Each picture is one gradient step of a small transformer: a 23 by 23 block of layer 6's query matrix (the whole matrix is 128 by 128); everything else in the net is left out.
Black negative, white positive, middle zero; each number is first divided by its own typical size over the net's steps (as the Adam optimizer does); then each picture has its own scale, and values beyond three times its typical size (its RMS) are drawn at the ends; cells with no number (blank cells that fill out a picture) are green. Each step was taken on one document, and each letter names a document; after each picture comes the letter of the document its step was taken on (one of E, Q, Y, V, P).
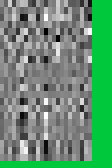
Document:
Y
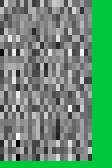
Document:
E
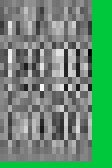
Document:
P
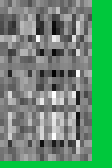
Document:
P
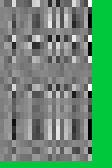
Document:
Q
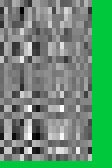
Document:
Q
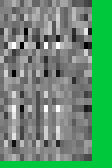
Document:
Y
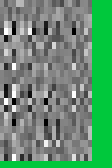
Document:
Q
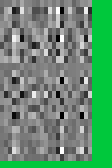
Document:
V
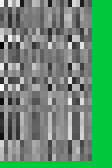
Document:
E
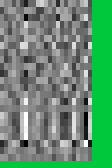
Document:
P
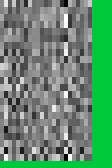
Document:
E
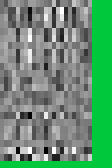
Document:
V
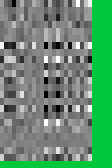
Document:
Y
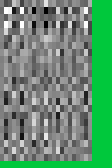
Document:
V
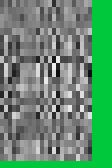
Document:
E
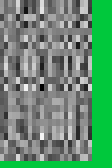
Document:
P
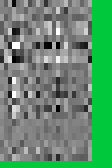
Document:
Y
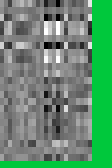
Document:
Y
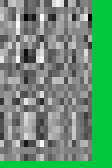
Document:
P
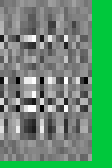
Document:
P
